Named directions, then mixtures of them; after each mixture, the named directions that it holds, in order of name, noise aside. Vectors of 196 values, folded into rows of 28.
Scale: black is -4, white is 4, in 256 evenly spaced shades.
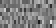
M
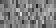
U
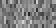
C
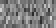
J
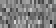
C, M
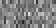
C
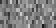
C, U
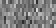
C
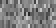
C, J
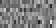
M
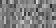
C, M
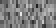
U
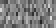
J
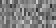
C, M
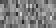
J, U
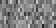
C, U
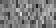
U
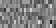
M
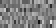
M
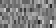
M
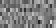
M
